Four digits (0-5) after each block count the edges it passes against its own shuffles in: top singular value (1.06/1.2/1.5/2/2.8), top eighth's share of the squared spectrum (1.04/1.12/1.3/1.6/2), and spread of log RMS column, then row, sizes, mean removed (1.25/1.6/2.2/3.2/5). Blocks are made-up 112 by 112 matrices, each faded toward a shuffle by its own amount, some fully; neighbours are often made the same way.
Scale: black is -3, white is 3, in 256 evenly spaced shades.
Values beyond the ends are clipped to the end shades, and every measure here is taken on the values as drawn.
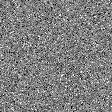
0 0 0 0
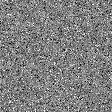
0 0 0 0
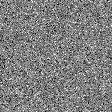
0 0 0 0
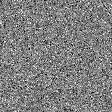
0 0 0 0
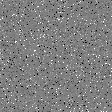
1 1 0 0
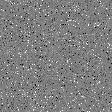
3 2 0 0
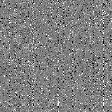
4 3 3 0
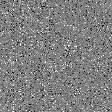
3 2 1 0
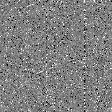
3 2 2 0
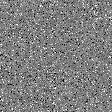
2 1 1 0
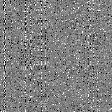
4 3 3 1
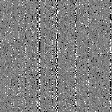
5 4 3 1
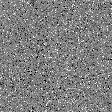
0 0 0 0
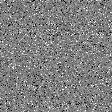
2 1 0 2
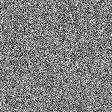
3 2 0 0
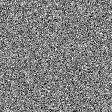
2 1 0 0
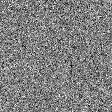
1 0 0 0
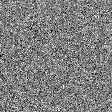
1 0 0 0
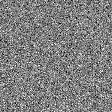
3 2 0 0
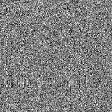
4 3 2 2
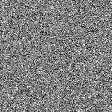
3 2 0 0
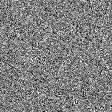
2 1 0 0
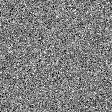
1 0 0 0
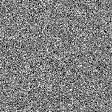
2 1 1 0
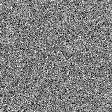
2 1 0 0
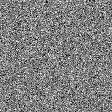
2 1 0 0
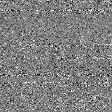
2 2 0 4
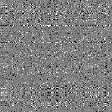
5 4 2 3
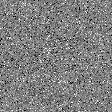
0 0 0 2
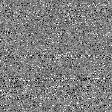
1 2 0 3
